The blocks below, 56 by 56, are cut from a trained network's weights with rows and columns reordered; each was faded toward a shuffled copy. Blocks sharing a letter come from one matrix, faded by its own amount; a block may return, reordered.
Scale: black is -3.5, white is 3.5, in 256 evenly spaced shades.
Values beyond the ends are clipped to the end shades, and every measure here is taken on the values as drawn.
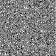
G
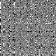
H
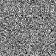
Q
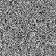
Q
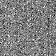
G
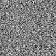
Q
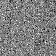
G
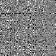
H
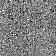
G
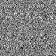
Q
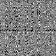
H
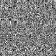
Q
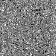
G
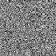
Q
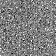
G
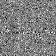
G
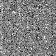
G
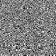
Q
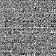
H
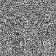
Q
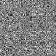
Q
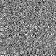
Q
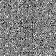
G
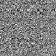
Q
